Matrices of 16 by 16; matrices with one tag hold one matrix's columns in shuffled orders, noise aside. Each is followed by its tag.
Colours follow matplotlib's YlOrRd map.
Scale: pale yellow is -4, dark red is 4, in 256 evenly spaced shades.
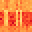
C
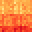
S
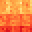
S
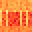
C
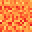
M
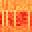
C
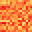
M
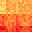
S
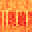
C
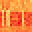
C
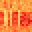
C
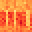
C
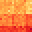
S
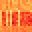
C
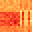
C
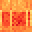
C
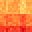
S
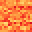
M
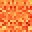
M
